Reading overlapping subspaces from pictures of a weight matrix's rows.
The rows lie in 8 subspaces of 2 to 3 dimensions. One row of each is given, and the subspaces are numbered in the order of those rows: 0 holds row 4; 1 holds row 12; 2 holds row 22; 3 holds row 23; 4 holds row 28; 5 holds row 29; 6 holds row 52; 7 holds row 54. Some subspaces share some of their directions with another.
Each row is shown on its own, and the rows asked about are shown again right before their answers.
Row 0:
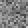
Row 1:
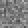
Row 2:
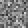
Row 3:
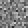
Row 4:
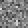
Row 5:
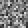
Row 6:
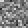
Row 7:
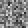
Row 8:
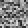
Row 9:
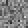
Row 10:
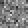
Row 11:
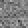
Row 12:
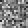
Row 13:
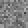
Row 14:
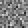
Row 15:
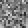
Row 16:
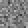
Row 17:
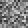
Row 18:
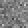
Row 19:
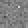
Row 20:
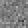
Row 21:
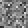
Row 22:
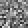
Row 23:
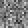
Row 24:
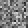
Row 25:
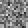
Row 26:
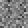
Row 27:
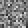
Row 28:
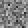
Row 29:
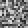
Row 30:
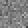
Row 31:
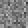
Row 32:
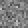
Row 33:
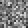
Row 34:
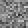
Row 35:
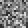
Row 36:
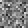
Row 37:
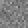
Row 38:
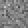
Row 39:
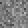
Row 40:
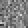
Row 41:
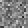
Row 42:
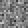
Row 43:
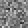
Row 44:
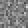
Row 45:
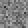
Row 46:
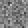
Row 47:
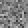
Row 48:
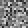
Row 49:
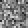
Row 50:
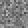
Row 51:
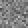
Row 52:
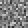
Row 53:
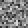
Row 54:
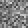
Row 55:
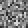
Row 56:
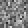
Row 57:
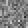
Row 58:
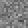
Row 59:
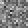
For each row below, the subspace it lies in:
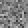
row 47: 2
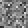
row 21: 4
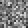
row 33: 7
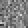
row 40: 4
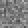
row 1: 5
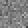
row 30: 5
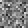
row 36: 4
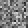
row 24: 6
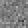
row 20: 3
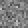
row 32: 0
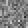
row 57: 5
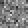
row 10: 3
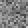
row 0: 7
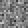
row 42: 1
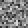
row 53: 0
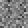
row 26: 4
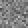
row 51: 7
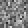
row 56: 3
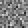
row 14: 6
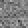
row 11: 0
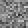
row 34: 3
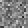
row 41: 4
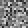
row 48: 2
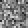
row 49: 1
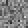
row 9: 5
